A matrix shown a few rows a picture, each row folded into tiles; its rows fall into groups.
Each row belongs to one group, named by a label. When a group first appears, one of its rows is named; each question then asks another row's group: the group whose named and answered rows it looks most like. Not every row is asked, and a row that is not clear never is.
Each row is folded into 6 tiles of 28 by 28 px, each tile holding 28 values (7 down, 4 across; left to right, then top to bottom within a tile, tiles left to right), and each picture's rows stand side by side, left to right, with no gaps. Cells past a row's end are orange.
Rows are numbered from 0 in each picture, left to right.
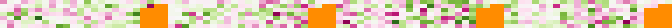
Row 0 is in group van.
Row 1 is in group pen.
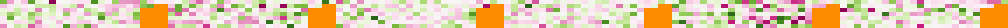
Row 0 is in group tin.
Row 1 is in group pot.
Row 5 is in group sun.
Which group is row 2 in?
van
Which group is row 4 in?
pen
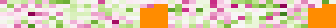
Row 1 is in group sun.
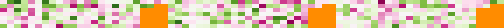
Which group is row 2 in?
sun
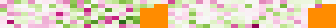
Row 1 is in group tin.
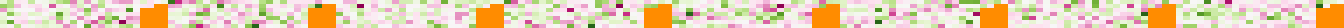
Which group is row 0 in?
pen
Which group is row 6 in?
van
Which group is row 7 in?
tin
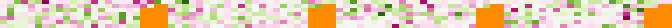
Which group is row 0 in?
sun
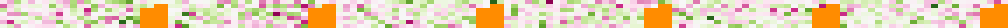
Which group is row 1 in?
pen
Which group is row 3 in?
sun
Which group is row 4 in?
van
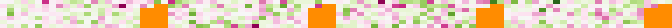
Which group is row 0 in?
sun
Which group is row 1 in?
tin
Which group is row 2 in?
sun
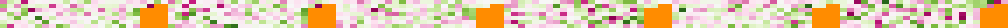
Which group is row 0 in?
van
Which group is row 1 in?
van
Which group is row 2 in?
tin
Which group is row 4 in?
pot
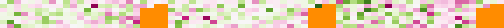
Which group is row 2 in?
tin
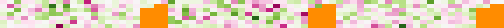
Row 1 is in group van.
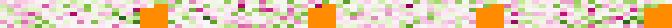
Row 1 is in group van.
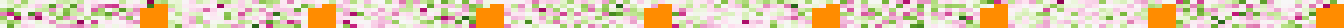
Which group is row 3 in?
tin
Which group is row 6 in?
tin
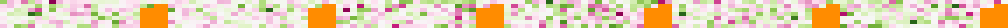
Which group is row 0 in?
tin
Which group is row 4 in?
sun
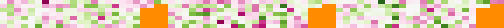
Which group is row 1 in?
tin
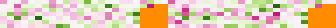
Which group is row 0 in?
van
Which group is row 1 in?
van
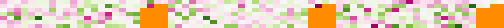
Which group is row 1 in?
van
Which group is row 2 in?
pot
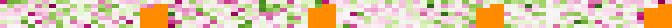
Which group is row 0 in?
tin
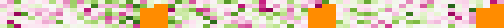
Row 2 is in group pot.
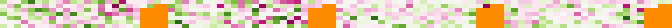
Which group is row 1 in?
pen
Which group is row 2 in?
van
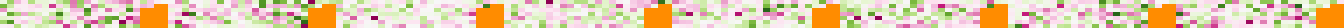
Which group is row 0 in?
pen
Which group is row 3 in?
sun
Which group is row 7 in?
pot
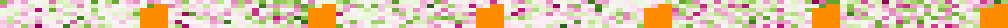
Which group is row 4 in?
sun
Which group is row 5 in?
sun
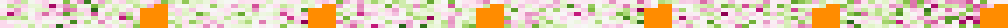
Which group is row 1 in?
pot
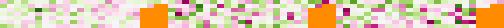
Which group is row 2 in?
pot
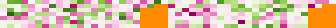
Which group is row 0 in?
sun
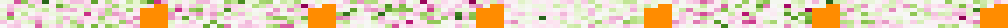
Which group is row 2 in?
sun
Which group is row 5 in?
pot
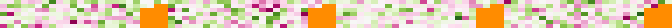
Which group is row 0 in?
pot
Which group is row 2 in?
sun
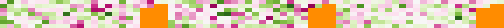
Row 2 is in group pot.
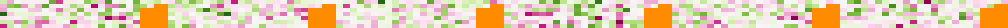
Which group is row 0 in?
pot
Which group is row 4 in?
pot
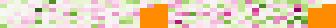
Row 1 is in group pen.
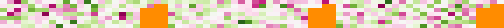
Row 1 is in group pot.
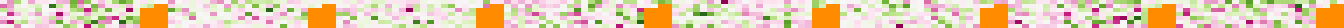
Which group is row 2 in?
van
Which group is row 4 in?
tin
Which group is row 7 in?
pot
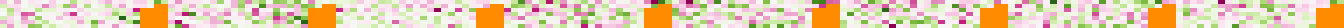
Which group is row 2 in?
van
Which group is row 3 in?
sun
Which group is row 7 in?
sun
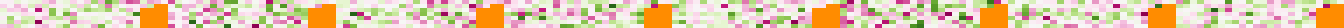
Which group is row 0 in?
tin
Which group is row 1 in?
tin
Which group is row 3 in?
van
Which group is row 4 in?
pen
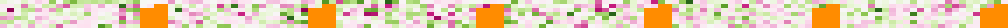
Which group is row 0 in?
pot
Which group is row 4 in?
sun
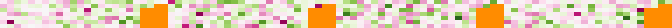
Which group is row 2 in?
sun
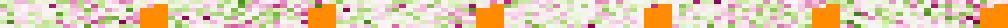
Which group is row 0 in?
pen
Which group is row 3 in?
tin
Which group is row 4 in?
sun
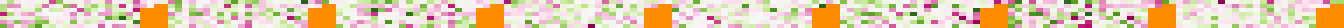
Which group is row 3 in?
tin
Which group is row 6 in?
van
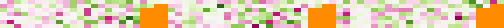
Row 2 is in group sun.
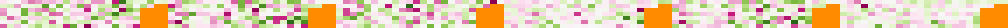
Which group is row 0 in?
tin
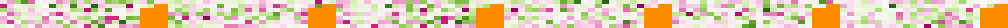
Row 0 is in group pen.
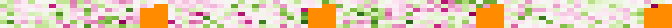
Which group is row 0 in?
pen
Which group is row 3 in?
van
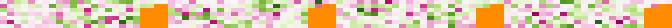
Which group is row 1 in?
van
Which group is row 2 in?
tin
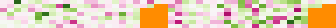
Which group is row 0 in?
sun
